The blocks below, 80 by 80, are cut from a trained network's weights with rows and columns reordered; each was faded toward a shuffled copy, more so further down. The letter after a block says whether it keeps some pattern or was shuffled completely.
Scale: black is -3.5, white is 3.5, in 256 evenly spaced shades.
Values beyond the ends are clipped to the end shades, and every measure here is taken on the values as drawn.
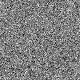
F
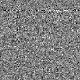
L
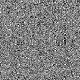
L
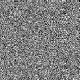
L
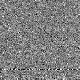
L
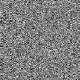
L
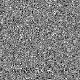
L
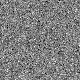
F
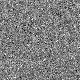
F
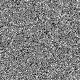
F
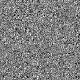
L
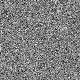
F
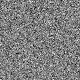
F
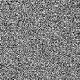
L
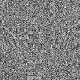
L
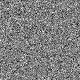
F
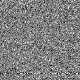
L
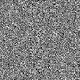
L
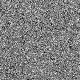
F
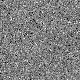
F
